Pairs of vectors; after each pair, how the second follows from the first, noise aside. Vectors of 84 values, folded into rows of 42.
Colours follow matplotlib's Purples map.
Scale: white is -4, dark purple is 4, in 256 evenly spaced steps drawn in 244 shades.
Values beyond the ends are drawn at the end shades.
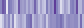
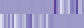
partly zeroed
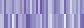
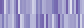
reversed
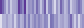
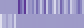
partly zeroed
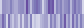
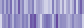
reversed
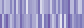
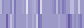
partly zeroed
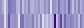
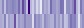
reversed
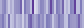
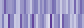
reversed
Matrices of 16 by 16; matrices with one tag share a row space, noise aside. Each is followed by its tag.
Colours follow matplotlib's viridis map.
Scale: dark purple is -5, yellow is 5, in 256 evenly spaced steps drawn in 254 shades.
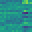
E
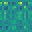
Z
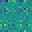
Z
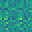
Z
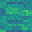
E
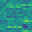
E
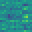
E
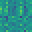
Z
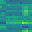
E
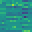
E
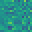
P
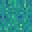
Z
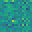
P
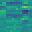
E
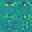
P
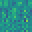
Z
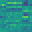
E
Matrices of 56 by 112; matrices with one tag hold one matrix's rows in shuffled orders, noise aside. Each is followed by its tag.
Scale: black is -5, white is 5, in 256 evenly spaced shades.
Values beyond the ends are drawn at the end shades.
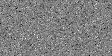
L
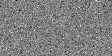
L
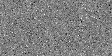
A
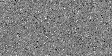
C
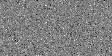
C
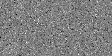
L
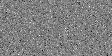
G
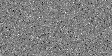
G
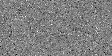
L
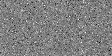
A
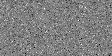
A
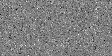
L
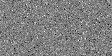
A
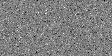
C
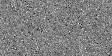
A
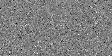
L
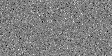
G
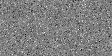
A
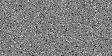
L
